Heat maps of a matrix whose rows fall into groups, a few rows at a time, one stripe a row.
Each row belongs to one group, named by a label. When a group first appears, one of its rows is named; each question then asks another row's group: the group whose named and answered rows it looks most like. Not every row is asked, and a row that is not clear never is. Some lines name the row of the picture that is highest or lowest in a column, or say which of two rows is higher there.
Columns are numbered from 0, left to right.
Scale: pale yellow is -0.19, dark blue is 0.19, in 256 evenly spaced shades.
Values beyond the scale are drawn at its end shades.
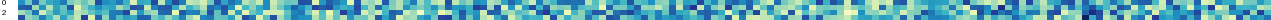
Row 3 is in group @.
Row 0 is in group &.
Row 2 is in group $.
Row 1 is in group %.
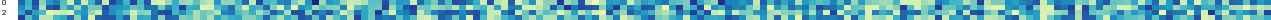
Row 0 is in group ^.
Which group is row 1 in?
&
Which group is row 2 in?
%
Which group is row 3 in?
&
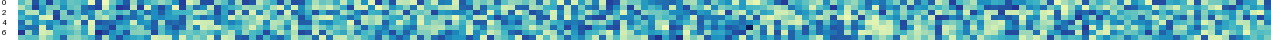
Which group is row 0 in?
@
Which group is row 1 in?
$
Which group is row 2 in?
%
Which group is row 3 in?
$
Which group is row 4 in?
&
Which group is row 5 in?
&
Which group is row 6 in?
&
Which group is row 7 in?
^
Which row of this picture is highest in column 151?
3
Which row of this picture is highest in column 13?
5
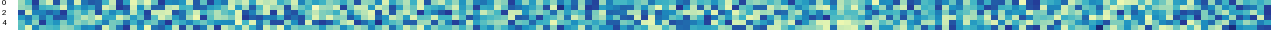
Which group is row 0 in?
$
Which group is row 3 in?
@
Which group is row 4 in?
%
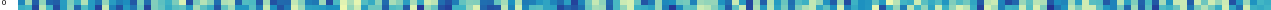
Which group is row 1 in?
^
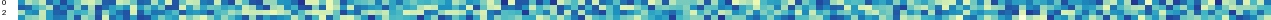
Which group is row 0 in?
@
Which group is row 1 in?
&
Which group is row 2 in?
$
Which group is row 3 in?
^
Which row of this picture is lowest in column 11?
0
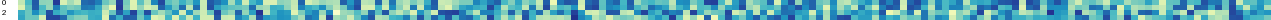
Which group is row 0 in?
$
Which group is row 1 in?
$
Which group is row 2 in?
^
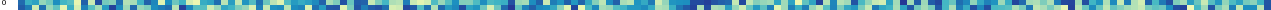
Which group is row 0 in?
&
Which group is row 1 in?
%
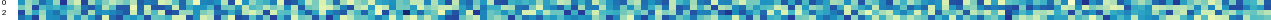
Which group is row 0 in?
@
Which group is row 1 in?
$
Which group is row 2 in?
&
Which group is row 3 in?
^
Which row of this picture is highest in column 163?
0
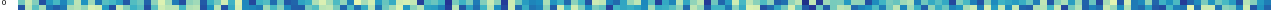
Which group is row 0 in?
@
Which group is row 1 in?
@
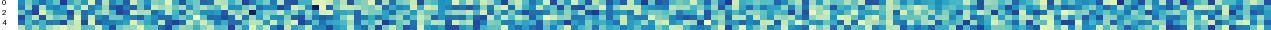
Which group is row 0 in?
@
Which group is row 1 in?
^
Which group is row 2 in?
$
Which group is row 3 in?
%
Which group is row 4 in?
&
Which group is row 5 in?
%
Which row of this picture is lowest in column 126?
2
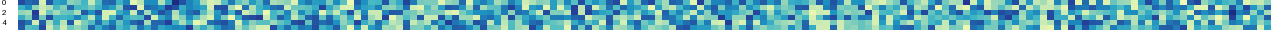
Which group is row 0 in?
&
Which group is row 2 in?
$
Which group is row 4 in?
%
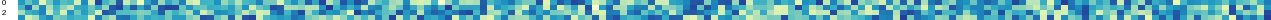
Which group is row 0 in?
&
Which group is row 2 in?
%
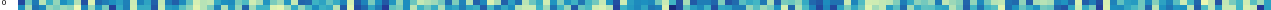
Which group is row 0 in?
&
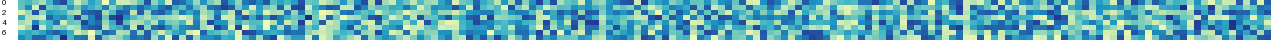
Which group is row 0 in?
@
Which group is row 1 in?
%
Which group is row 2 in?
$
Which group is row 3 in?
^
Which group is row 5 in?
$
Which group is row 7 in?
@
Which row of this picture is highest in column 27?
4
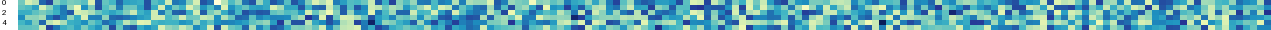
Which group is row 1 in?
&
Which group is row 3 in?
^
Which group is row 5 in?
^
